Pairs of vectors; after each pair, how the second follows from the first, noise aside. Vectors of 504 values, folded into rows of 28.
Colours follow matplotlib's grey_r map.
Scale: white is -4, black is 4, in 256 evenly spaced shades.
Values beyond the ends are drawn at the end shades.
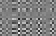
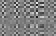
reversed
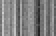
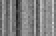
reversed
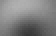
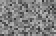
shuffled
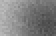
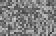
shuffled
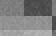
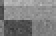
reversed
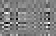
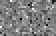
shuffled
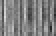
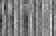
reversed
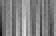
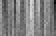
reversed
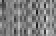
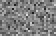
shuffled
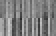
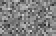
shuffled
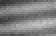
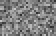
shuffled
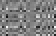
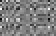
reversed
